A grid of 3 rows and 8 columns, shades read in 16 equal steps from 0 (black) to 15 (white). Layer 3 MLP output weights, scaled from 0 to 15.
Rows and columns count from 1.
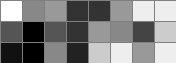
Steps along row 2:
down up down up down down up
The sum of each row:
75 46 60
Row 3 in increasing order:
0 1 2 8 9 12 14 14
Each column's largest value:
15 8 9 3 12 14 14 14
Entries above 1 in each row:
8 7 6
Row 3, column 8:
14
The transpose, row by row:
15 5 1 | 8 0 0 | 9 5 8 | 3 3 2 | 3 9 12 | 9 8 14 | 14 4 9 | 14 12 14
